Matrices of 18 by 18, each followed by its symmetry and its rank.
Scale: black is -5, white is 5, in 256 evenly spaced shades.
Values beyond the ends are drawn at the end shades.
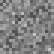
symmetric, full rank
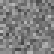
neither, full rank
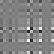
symmetric, rank one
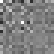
symmetric, rank three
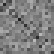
symmetric, full rank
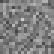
neither, full rank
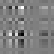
neither, rank one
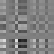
neither, rank one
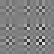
symmetric, rank one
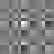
symmetric, rank one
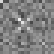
symmetric, rank three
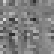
neither, rank three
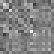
symmetric, rank three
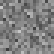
neither, full rank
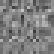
neither, rank three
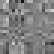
neither, rank three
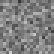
neither, full rank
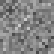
symmetric, full rank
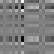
neither, rank one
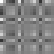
symmetric, rank one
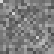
symmetric, full rank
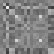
symmetric, rank three
